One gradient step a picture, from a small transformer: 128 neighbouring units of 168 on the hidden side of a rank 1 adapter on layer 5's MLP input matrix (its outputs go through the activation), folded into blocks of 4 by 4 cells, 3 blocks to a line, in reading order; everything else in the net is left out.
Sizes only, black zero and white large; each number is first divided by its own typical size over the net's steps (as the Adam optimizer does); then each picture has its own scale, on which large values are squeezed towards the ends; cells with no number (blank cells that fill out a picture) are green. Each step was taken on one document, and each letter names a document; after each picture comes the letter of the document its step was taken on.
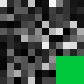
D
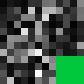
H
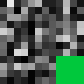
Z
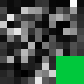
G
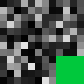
Z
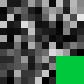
D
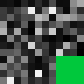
H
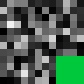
Z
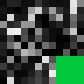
G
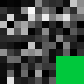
H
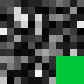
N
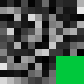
N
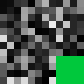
N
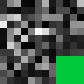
G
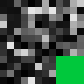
G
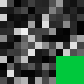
D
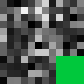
N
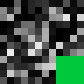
D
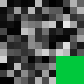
D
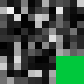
N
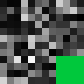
N
